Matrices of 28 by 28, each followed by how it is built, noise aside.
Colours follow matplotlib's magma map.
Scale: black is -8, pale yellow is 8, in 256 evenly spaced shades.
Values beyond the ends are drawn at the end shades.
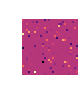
sparse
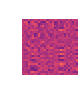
low rank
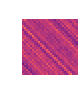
Toeplitz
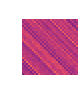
Toeplitz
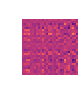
low rank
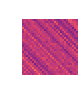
Toeplitz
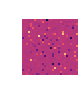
sparse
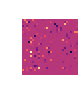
sparse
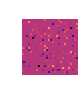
sparse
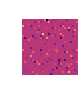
sparse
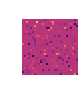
sparse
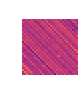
Toeplitz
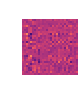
low rank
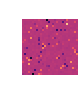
sparse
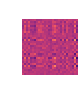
low rank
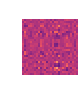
low rank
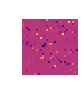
sparse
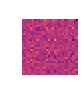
low rank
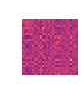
low rank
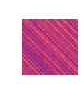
Toeplitz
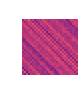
Toeplitz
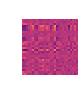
low rank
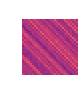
Toeplitz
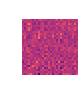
low rank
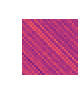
Toeplitz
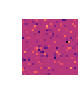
sparse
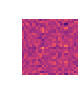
low rank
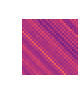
Toeplitz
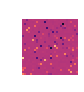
sparse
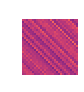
Toeplitz
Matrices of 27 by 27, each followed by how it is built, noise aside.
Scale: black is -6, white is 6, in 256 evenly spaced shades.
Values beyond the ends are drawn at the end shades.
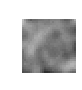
smooth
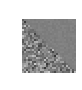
lower triangular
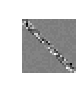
banded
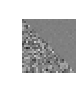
lower triangular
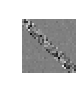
banded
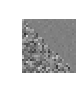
lower triangular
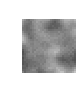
smooth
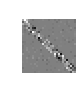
banded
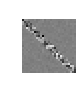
banded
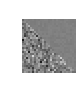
lower triangular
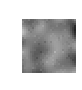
smooth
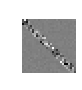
banded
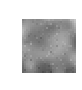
smooth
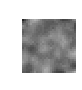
smooth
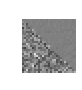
lower triangular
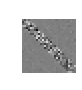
banded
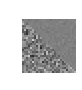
lower triangular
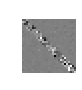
banded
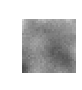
smooth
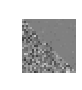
lower triangular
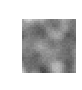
smooth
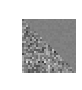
lower triangular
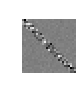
banded
